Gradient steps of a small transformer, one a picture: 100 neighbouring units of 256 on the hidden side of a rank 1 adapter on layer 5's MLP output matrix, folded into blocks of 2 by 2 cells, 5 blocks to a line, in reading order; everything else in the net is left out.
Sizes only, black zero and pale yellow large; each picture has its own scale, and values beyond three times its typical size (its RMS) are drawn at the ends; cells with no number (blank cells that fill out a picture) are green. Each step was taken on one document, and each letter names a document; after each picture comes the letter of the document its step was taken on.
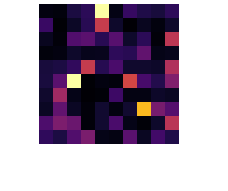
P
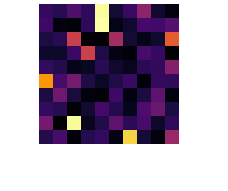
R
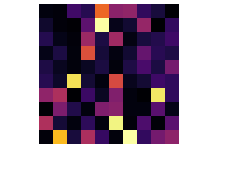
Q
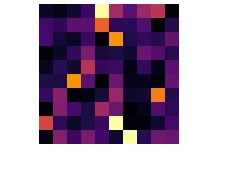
Q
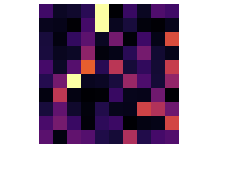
P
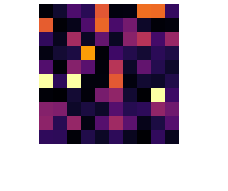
R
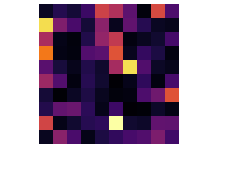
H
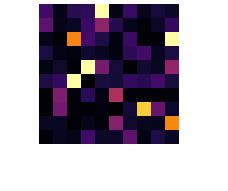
P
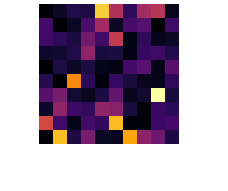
Q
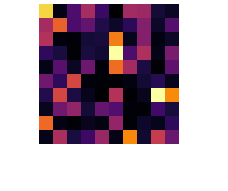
H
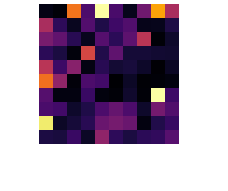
R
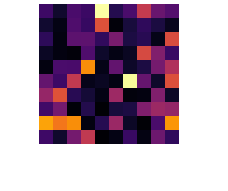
P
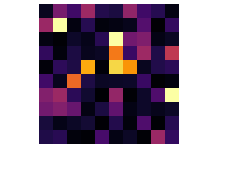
H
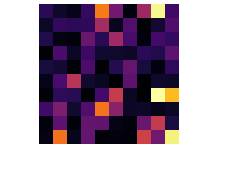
Q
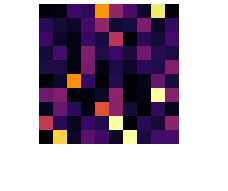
Q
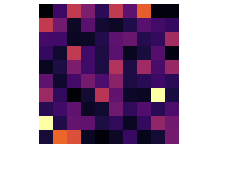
R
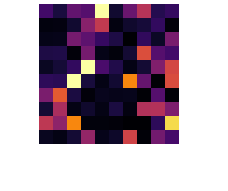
P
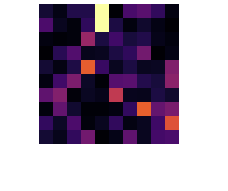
P
